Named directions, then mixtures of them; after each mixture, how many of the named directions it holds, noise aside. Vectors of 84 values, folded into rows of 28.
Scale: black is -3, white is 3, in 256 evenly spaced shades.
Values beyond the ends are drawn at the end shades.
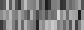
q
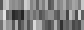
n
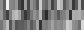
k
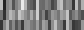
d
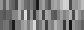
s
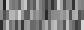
three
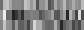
one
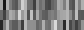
three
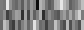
three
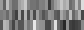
three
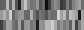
one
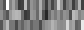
two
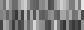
three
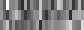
one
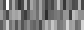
two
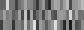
three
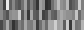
three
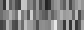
three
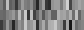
two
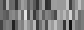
two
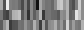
two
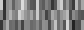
one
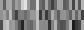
three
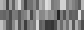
one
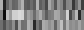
two
